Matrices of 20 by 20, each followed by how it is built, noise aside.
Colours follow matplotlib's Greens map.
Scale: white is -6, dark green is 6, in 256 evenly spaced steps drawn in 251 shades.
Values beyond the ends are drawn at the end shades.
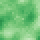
smooth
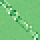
banded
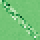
banded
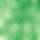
smooth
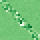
banded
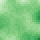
smooth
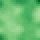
smooth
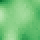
smooth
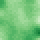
smooth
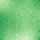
smooth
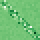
banded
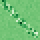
banded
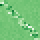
banded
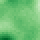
smooth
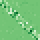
banded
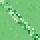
banded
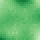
smooth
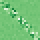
banded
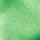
smooth
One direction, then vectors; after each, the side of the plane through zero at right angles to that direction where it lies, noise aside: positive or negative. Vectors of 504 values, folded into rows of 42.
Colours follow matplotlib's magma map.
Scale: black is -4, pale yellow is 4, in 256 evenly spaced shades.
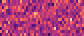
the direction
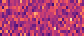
positive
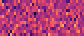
negative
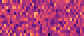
positive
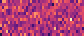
positive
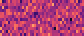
negative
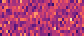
positive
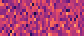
negative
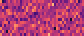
negative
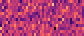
negative
